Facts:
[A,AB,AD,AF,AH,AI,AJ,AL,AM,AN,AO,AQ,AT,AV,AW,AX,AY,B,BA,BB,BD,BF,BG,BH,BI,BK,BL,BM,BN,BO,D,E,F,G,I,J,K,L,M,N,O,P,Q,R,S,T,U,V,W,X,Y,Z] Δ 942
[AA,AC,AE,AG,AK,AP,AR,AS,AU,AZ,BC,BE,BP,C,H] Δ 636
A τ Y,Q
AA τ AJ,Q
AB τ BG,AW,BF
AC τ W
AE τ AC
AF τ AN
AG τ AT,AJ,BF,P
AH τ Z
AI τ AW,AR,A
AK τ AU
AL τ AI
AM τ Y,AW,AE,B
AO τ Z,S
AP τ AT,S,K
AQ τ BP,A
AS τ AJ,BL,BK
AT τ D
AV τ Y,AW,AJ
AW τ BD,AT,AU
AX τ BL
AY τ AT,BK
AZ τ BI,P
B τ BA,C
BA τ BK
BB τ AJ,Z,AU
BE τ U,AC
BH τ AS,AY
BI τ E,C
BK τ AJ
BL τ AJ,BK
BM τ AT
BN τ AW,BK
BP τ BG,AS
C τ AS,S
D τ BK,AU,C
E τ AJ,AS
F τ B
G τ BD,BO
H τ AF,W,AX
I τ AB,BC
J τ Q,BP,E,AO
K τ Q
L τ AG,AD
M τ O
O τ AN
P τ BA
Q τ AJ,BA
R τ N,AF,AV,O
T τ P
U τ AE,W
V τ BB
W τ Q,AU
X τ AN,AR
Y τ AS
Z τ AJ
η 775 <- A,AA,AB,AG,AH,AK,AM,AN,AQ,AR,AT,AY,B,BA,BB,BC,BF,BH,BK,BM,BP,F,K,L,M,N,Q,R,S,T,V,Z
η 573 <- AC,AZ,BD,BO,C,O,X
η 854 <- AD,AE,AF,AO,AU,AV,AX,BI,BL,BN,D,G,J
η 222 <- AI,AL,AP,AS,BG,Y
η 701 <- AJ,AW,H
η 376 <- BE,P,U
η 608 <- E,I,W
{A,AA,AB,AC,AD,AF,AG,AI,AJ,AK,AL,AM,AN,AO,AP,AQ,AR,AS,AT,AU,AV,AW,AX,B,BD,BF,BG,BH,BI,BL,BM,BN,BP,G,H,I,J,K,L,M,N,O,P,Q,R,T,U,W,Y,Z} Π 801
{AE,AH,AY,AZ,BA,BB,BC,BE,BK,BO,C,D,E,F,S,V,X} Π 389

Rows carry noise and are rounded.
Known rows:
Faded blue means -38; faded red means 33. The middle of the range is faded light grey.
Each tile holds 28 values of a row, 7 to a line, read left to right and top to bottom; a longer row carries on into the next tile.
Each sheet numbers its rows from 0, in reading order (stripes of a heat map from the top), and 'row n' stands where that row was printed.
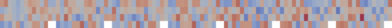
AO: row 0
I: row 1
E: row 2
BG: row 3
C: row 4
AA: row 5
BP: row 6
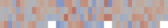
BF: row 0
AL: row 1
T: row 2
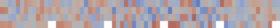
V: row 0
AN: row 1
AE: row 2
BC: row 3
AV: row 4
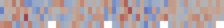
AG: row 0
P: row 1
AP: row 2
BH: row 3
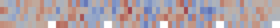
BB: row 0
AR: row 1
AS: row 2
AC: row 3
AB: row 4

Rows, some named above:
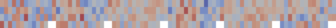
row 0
BE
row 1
BP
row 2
AT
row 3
H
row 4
BH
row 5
I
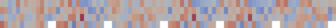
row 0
S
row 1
AK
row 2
AM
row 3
AA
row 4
AA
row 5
U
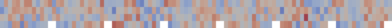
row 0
AJ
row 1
AD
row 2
BC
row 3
G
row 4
M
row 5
AA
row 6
J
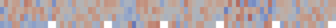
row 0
AW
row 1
A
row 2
D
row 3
BF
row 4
AU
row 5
AQ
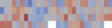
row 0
AR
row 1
Y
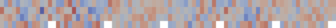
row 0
O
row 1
AZ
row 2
BM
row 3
AF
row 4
BO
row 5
AQ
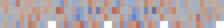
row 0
L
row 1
X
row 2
X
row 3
R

